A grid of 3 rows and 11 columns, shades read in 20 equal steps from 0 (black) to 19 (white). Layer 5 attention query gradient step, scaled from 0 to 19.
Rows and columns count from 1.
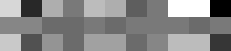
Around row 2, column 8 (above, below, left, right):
9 10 9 9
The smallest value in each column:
10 3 8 8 9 8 7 9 9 8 0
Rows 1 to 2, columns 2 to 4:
3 13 9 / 10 8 8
